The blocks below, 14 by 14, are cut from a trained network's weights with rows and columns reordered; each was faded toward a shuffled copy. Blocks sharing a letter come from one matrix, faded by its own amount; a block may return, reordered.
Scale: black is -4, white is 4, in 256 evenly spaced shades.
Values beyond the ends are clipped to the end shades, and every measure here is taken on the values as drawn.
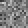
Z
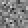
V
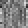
Z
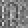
Z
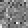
V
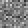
Z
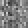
Z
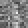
Z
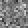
Z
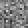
Z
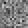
Z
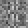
Z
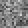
Z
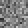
Z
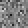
V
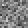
Z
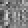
Z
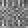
Z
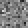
V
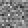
V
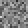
V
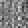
Z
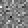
V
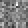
Z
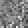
V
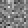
Z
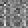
Z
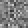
Z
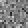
V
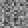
Z
